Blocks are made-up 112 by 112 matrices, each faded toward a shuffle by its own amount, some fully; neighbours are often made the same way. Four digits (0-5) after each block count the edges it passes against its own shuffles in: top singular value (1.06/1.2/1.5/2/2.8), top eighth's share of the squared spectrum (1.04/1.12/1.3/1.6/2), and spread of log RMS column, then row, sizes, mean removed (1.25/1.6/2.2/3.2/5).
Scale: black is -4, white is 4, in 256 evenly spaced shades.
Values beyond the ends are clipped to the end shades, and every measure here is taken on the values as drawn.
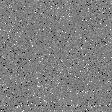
2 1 0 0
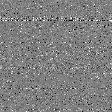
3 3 1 3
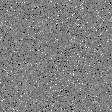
0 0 0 0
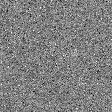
1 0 0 0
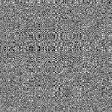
5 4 3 3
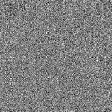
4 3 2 2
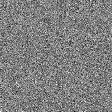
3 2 1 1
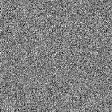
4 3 1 2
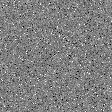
0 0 0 0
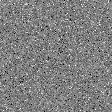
0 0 0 0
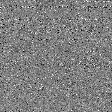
1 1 0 2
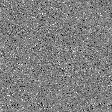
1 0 0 2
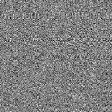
4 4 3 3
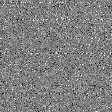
1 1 0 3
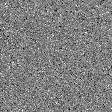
0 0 0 0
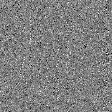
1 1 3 0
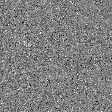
0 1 1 0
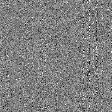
2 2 3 0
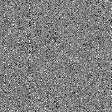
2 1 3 0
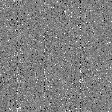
2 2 2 0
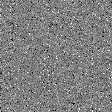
2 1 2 0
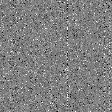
3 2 2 0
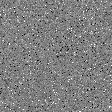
0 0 0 0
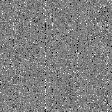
3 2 2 0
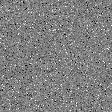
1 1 0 0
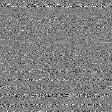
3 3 0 4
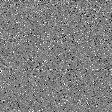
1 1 0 1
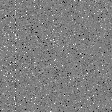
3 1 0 0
